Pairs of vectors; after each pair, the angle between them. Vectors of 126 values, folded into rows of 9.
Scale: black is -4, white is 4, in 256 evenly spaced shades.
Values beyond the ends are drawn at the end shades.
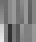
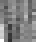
nearly parallel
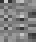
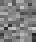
partly aligned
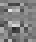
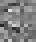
nearly parallel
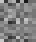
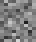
partly opposed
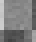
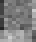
nearly opposite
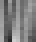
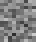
orthogonal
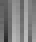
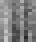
nearly opposite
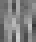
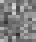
partly opposed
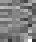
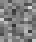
partly opposed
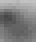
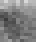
nearly parallel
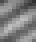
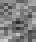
partly opposed
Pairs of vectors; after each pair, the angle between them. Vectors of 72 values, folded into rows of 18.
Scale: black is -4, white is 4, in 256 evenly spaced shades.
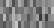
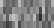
partly aligned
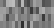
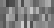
nearly opposite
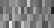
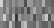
partly aligned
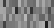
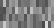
nearly opposite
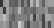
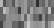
partly opposed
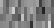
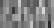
nearly opposite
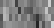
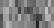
nearly parallel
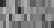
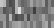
nearly opposite
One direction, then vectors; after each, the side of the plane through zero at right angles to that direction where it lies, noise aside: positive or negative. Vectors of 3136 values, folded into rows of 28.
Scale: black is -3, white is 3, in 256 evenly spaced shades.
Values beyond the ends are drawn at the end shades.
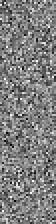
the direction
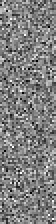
negative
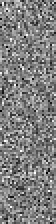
negative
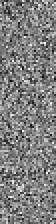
positive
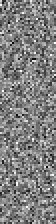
positive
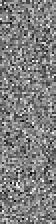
positive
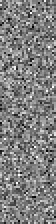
positive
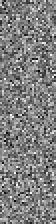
positive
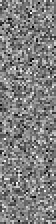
positive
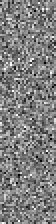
negative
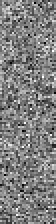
negative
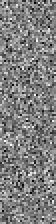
negative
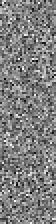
negative
